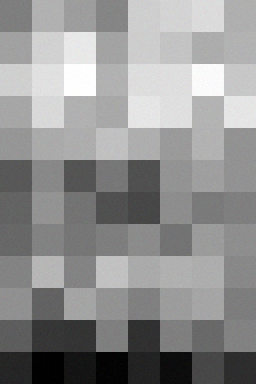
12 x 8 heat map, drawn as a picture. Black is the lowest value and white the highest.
Ninth with the lowest average: bottom left. Stripes: horizontal, repeating 2 times. Calmest part: middle right. Slope: up to the top.
